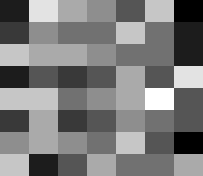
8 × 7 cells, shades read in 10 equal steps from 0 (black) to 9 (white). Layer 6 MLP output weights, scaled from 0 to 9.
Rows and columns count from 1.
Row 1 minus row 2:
-1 3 2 1 -4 3 -1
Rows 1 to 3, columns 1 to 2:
1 8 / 2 5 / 7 6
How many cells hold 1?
5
